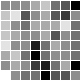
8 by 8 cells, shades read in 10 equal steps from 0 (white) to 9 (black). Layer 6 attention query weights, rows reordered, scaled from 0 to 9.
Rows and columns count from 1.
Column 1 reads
4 2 2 2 1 3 4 0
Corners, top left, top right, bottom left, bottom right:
4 9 0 4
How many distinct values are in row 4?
5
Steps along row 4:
up up same down up down up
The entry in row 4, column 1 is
2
